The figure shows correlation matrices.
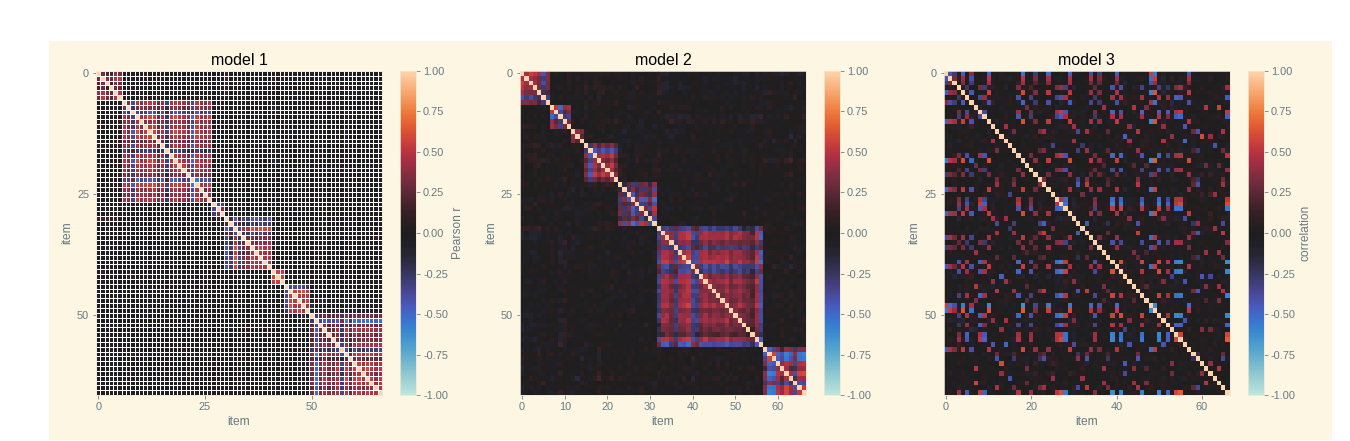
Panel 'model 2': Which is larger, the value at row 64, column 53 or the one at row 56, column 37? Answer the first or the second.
the first
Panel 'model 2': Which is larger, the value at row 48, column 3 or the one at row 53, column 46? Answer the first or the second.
the second
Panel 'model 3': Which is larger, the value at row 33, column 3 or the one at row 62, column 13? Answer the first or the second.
the second
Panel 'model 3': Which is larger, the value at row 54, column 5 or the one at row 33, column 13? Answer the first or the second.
the second
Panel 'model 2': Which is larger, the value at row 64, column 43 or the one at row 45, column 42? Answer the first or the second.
the second
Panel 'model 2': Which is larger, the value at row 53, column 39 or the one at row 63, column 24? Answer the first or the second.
the first
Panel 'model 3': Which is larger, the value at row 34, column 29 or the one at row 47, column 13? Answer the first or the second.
the first
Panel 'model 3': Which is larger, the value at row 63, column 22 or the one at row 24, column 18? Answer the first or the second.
the second
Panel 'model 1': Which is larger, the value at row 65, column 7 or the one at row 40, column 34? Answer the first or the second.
the second
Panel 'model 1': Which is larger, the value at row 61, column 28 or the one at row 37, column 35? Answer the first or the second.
the second
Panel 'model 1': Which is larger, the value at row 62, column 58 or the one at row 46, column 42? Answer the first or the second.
the first
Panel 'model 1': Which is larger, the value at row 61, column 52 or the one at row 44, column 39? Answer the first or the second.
the first
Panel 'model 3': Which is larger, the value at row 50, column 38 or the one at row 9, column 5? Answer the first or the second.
the second
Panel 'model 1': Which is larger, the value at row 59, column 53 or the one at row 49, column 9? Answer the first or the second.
the first
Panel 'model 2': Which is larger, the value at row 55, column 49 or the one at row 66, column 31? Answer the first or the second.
the first
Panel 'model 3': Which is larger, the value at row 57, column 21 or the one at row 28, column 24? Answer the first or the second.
the first
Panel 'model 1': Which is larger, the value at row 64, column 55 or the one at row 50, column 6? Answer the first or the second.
the first
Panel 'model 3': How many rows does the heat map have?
67
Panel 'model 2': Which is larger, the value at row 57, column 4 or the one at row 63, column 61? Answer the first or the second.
the second
